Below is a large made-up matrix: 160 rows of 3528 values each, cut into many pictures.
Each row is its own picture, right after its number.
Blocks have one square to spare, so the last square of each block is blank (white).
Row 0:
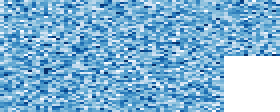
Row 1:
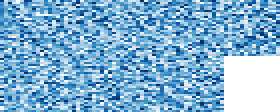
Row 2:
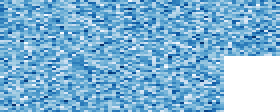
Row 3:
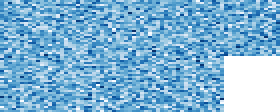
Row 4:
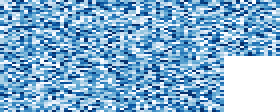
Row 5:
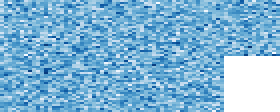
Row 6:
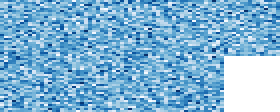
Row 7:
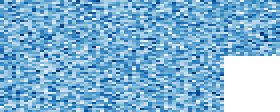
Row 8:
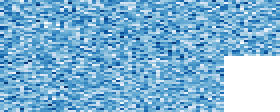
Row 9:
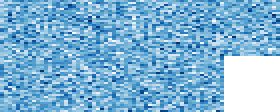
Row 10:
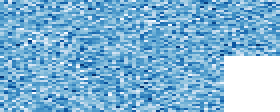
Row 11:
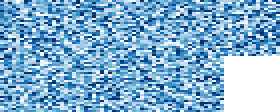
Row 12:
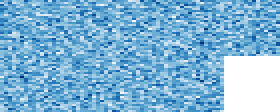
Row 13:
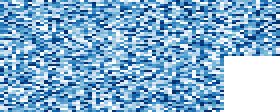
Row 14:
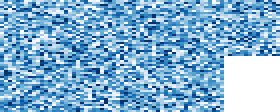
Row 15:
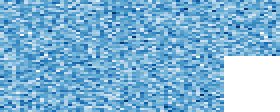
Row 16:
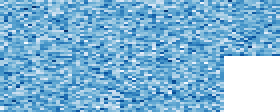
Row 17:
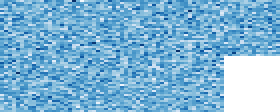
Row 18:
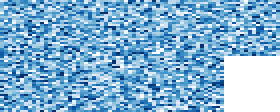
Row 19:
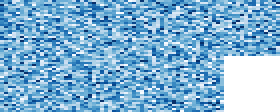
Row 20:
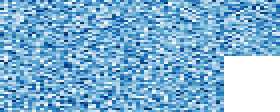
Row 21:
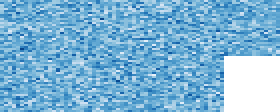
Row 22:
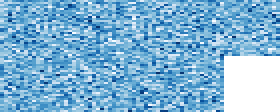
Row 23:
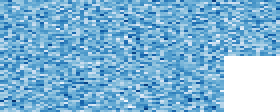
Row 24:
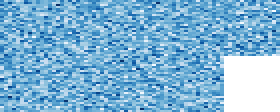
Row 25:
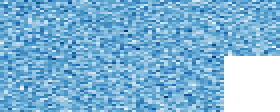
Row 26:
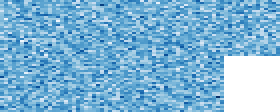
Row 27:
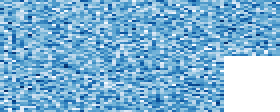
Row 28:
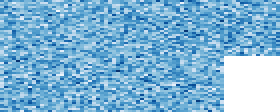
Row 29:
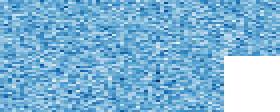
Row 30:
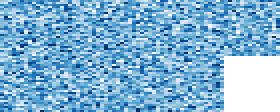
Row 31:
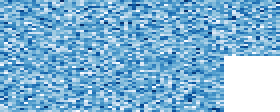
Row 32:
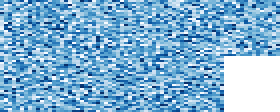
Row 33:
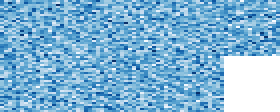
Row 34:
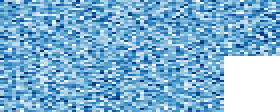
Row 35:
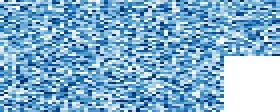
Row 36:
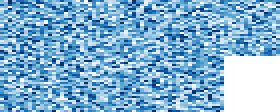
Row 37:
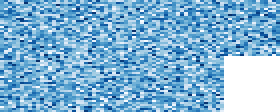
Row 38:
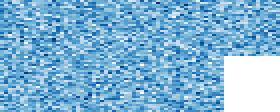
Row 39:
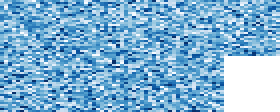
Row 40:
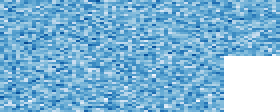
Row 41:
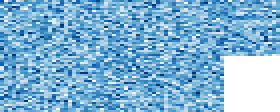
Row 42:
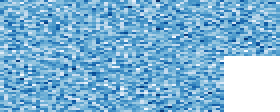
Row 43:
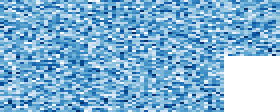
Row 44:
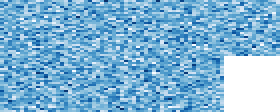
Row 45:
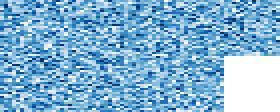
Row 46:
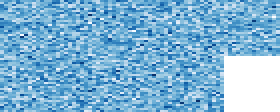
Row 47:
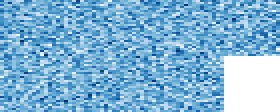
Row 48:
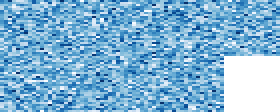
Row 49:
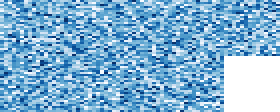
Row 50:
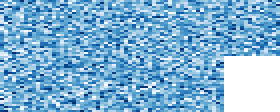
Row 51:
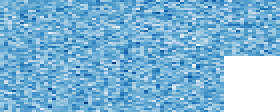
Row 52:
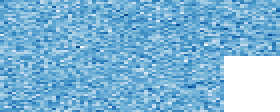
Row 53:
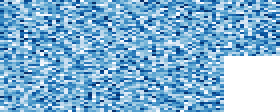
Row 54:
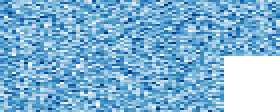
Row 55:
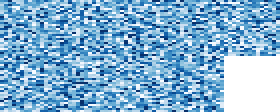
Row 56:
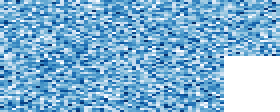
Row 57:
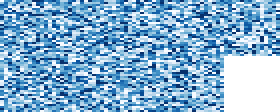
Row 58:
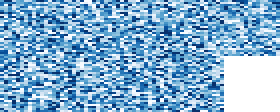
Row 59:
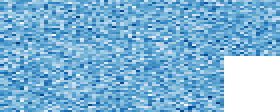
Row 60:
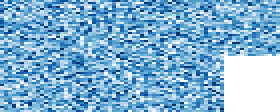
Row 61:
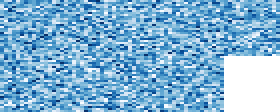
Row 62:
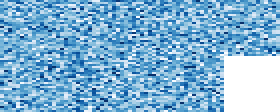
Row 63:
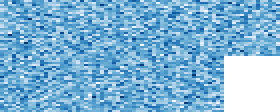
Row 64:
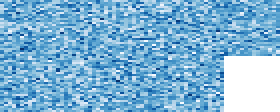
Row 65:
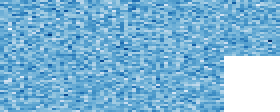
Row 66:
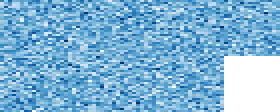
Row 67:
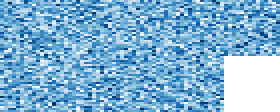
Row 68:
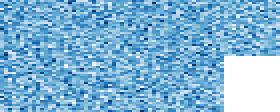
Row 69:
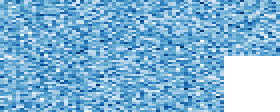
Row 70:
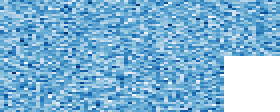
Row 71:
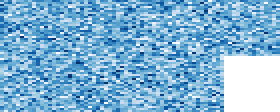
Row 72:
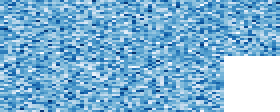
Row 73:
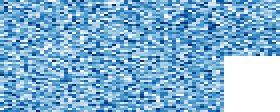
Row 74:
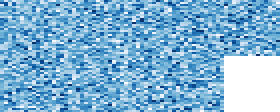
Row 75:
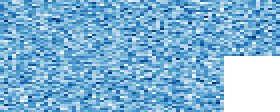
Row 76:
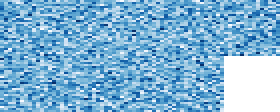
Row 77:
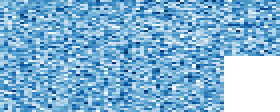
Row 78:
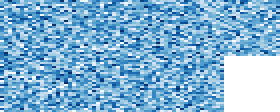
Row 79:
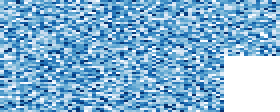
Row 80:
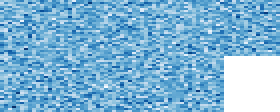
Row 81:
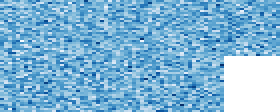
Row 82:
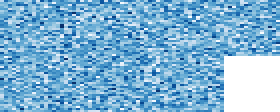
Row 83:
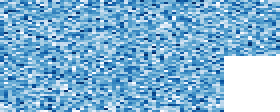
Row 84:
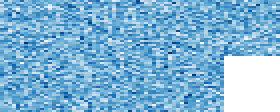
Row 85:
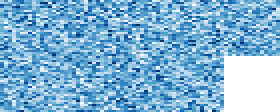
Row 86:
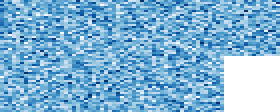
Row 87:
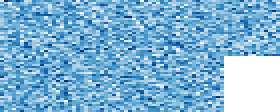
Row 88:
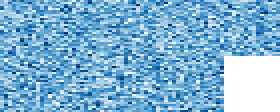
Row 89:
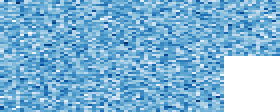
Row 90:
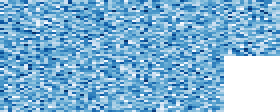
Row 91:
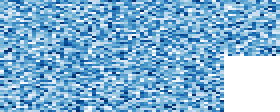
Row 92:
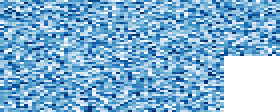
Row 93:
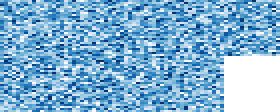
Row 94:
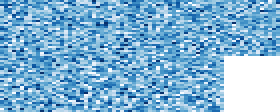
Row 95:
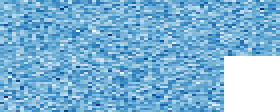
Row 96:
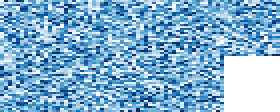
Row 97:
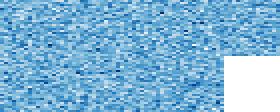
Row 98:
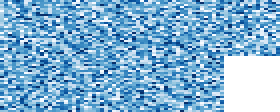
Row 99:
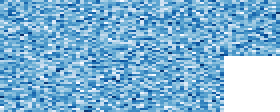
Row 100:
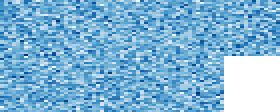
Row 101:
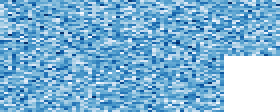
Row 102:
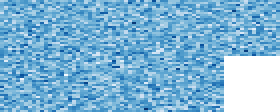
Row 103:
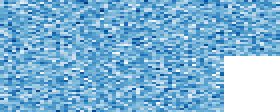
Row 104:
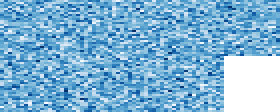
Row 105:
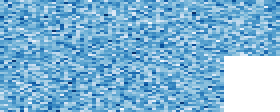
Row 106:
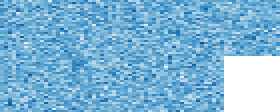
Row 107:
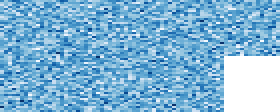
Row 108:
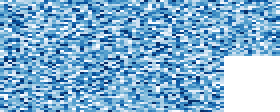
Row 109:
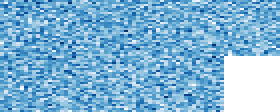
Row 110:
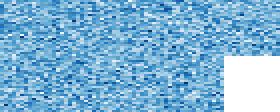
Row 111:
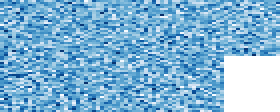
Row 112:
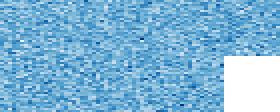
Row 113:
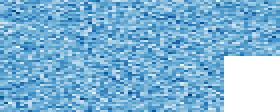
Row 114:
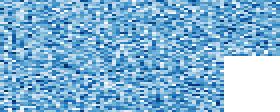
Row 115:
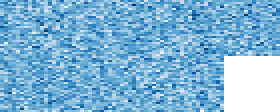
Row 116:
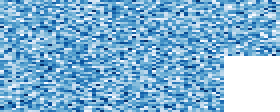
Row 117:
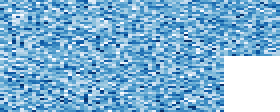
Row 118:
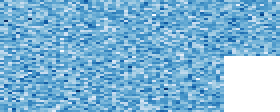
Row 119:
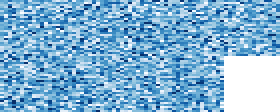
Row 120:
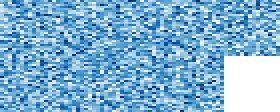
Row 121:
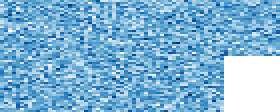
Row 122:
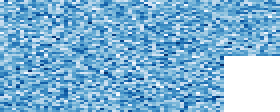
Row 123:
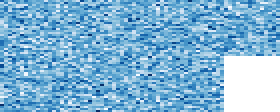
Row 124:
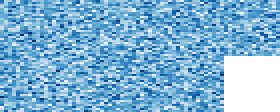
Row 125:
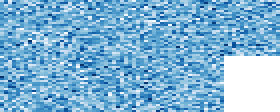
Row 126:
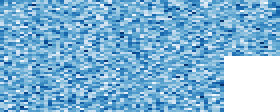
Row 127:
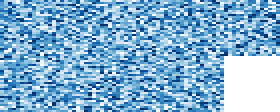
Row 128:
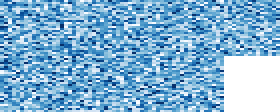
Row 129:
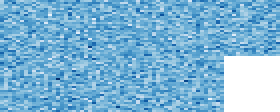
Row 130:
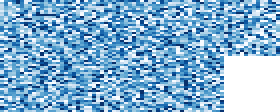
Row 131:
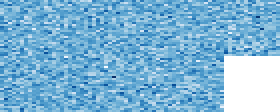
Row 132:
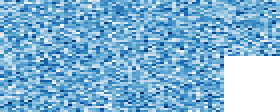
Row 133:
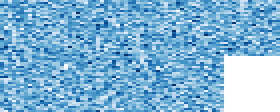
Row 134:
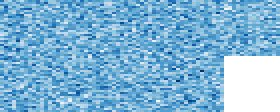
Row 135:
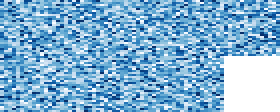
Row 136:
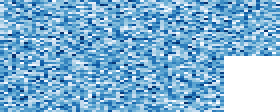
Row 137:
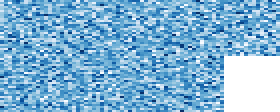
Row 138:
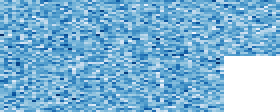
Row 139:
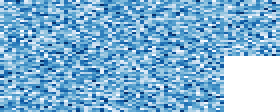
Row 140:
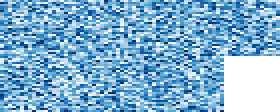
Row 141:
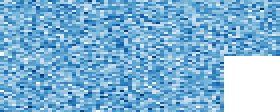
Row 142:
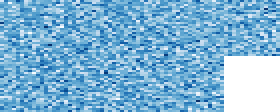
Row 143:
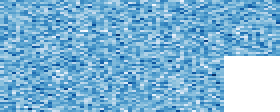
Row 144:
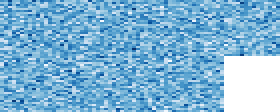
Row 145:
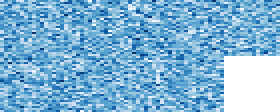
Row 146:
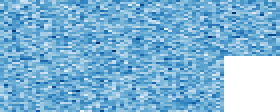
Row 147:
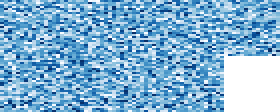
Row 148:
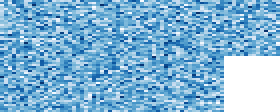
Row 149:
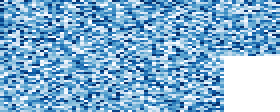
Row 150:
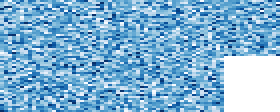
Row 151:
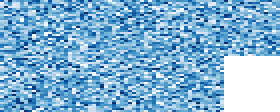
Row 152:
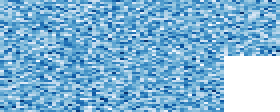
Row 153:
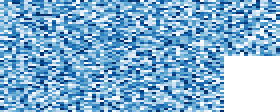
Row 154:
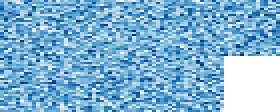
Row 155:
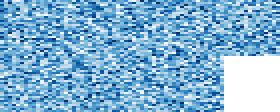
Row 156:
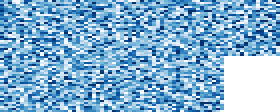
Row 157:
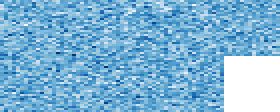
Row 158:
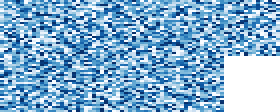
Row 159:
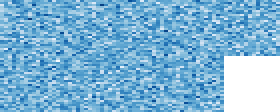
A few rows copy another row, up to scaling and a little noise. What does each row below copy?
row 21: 64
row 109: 25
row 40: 61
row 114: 27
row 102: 18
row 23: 55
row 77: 51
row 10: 125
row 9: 22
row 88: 70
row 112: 81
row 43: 147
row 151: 66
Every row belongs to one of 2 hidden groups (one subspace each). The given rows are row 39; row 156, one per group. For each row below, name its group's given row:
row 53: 156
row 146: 39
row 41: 156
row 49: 156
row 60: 156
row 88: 39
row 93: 39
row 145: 39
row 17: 39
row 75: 156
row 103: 39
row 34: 156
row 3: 156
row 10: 39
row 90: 39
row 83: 39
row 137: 156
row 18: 39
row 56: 156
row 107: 156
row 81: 39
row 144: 39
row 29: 39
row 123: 39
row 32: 39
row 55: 39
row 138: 39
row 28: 39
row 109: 39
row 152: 156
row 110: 156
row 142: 156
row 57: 156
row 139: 156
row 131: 39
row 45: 39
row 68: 39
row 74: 39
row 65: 39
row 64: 156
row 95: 39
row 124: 156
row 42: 39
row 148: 156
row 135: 156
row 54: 39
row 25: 39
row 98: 156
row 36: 39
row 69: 156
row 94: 39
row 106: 156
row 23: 39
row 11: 156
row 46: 156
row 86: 156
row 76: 156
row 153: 156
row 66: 39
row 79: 156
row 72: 39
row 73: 39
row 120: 156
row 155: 156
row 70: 39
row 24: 156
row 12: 156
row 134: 39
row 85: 39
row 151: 39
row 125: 39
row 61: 156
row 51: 39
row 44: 39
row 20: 39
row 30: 39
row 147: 156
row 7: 156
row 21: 156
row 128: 39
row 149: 156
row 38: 156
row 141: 39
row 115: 39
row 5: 156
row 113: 156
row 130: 156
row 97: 39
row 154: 156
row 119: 39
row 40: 156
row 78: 39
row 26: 156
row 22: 156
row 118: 39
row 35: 156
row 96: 156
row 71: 156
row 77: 39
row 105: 39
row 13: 156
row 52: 39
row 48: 39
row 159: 156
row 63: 156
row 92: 156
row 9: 156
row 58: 39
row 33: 156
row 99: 156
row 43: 156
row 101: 156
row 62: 156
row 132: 156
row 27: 39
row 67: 156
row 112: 39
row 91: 156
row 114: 39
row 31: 39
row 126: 39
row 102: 39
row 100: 156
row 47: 156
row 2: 156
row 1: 156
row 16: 156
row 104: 156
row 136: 156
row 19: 156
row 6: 39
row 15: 156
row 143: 39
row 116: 156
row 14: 156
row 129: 39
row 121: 156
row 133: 39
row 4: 39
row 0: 156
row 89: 156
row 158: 156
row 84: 156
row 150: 39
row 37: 156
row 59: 39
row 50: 39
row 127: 156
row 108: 39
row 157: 156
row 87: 156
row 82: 39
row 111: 39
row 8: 39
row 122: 156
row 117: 39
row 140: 39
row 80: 39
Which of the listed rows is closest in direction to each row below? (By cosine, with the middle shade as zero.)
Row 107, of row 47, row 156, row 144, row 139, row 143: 139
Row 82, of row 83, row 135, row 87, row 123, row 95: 83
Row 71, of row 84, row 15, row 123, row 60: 60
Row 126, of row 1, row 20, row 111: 20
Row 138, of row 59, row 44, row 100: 44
